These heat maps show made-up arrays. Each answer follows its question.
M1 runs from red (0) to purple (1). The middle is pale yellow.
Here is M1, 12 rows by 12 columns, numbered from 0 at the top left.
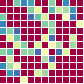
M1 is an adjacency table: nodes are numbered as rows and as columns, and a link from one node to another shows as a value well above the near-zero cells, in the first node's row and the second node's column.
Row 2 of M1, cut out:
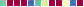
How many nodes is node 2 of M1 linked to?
6
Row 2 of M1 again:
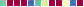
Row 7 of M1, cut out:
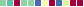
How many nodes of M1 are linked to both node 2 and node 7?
5
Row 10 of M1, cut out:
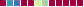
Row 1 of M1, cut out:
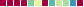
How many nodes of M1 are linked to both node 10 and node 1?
1
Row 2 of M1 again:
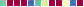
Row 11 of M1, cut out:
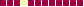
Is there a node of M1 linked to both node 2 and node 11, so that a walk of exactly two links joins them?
no
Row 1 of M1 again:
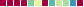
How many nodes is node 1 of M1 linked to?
6
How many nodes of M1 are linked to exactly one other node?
1
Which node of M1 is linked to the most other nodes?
node 7
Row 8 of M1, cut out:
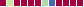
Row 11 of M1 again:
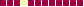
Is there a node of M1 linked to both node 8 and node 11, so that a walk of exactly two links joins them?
no
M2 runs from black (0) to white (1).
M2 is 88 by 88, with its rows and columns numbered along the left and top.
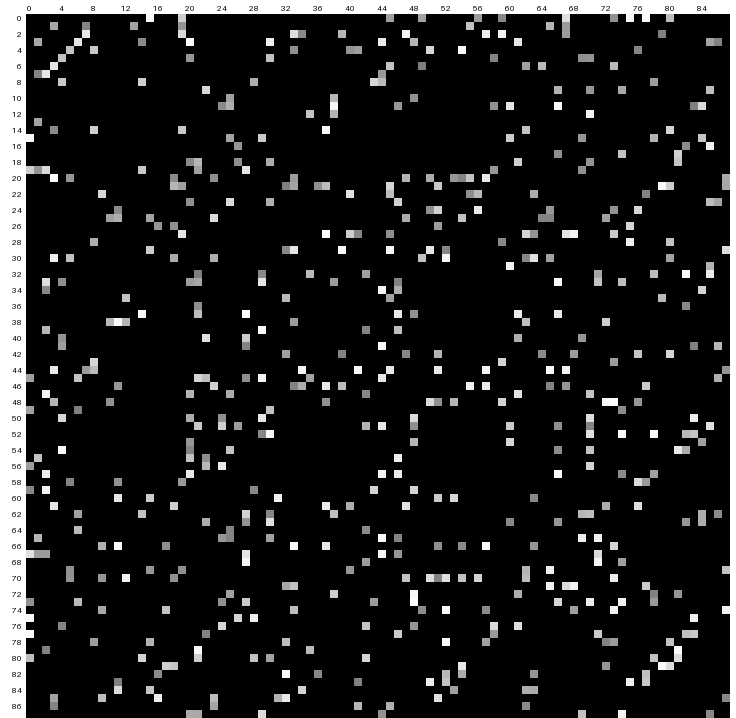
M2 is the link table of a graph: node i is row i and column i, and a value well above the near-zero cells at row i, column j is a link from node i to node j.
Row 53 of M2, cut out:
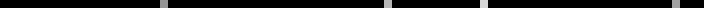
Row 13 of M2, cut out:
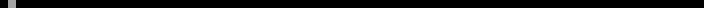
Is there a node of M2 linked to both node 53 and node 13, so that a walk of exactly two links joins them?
no
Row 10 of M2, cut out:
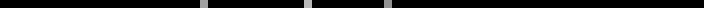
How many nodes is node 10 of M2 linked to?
3
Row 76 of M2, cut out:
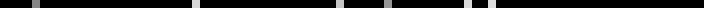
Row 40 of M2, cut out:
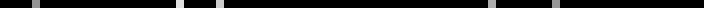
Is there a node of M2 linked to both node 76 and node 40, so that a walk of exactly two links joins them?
yes
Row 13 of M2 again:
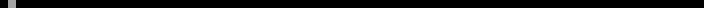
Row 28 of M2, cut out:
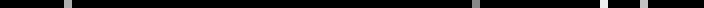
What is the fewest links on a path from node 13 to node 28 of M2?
5
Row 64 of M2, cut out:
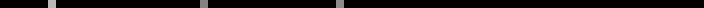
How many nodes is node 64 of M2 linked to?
3
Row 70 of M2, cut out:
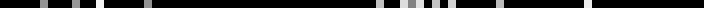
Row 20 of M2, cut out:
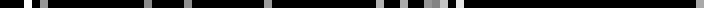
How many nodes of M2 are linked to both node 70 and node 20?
5
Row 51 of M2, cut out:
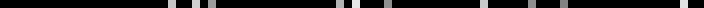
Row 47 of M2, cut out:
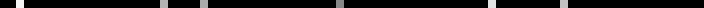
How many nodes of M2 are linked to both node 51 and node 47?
2
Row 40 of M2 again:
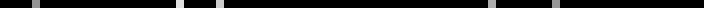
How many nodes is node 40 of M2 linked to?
5
